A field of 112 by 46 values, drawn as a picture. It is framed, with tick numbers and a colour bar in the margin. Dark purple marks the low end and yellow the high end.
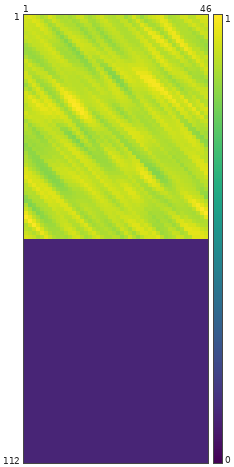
It is made of 2 by 1 panels. Panel 1,1: very high, slanting down to the right, faint in contrast. Panel 2,1: very low, flat.
